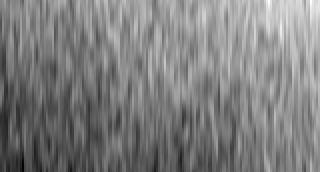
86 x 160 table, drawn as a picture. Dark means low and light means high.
Slope: up to the top right. Ninth with the highest average: top right. Lone odd cells: none. Grain: streaks running down.
